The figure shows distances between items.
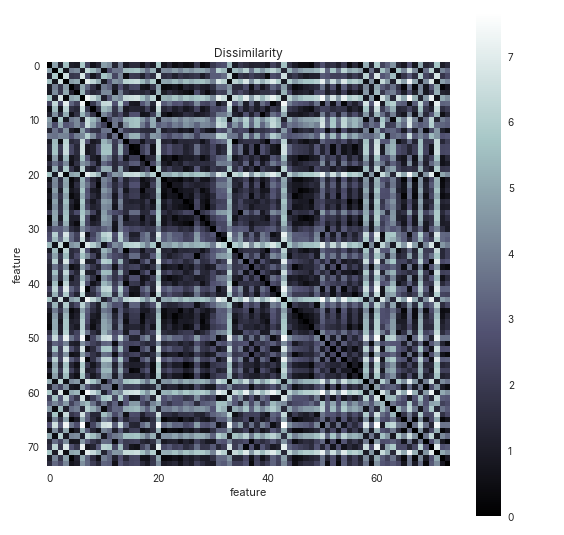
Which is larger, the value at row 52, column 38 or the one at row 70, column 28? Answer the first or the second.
the second
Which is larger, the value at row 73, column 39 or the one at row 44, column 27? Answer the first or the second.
the first
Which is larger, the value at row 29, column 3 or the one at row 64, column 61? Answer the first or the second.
the first
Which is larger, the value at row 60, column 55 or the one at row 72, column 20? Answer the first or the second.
the first
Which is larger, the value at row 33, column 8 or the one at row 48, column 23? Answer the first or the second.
the first
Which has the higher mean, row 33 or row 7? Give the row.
33
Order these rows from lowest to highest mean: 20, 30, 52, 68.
30, 52, 68, 20
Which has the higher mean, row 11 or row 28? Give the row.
11
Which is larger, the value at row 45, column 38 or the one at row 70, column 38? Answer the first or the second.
the first
